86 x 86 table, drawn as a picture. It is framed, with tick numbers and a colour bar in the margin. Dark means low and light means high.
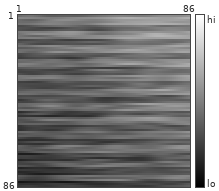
There is an overall slope up to the top right. The ninth with the lowest average is the bottom left. The ninth with the highest average is the top right. Stripes running across repeat 12 times from top to bottom. Streaks run across, left to right.
